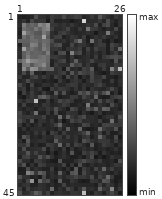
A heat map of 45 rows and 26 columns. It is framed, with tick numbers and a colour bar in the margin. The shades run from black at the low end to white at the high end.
Overall the values sit about 20% of the way up the scale. There are no regular stripes. The values are skewed, with a long tail toward high values. In the top left lies a patch that is higher than the rest. Neither half mirrors the other. The top left is the ninth with the highest average.
